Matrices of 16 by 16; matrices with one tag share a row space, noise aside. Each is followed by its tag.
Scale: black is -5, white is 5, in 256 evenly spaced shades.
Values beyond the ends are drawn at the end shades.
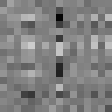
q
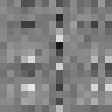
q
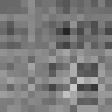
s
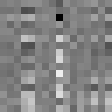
q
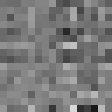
s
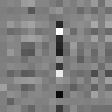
q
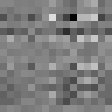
s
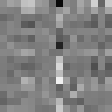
q
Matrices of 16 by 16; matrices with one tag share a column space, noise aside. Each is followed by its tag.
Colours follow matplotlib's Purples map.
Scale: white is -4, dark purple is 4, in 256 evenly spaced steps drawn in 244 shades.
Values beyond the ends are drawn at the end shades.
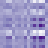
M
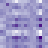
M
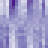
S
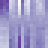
S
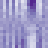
S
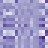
M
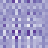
M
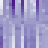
S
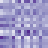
M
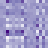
M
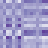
M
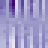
S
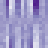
S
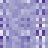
M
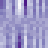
S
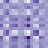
M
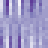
S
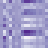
M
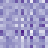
M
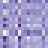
M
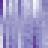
S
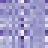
M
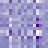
M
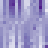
S
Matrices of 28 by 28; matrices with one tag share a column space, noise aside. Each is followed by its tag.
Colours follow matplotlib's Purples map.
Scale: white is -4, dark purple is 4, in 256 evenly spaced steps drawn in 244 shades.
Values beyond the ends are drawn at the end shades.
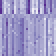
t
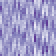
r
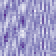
r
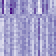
t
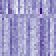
t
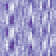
r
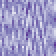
r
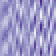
r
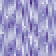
r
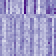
t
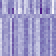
t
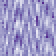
r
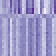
t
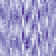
r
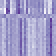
t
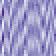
r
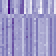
t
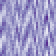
r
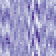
r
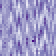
r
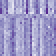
t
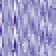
r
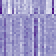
t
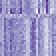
t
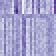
t
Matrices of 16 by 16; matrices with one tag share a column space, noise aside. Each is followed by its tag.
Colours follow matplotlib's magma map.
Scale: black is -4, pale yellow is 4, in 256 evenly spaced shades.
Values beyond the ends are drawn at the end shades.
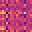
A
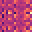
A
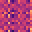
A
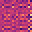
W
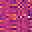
W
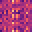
A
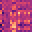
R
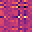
W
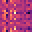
A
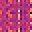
A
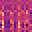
R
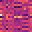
W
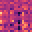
R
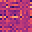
W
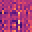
R
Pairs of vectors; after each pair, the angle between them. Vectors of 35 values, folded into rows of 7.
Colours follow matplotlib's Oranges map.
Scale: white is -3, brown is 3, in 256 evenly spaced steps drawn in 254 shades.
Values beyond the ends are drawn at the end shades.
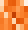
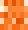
partly aligned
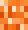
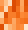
orthogonal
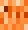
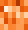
nearly opposite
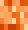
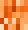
orthogonal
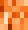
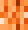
orthogonal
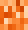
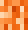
partly opposed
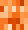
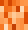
orthogonal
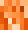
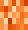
partly opposed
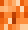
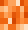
nearly parallel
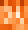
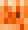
nearly opposite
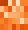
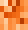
nearly opposite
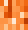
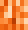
nearly opposite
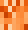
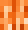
orthogonal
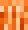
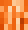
nearly parallel
